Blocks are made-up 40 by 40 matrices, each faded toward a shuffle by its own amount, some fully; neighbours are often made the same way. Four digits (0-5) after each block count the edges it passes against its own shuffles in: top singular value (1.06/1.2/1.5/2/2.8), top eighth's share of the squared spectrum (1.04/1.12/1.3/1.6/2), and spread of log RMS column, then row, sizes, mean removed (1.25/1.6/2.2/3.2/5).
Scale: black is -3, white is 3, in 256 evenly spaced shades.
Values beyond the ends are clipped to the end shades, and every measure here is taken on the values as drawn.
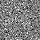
2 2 0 0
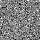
1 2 0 0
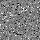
0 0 0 0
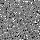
0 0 0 0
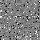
2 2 0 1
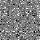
3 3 1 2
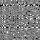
3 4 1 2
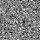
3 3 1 1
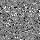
2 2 0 1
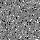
2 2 0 0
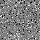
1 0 0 0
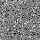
1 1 0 0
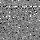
3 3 0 1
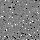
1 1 0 0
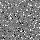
0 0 0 0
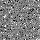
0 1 0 0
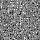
1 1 1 0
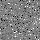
0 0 0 0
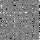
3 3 2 2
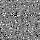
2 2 0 2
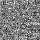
2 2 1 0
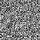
3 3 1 1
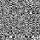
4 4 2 2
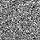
2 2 0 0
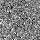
1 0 0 0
